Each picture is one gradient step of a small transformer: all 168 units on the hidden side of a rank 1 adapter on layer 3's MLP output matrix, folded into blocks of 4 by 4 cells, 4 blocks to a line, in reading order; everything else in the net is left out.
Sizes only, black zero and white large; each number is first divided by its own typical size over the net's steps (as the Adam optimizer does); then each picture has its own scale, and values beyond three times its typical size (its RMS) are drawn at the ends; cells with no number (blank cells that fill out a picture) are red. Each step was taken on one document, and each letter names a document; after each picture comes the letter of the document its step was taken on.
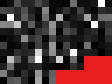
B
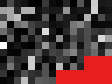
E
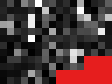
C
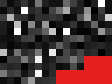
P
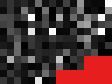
C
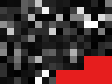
C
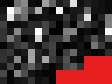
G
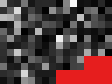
G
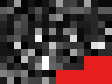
G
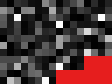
E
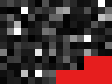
P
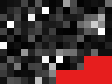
C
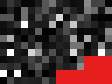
G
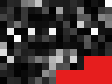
C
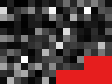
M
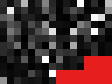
C
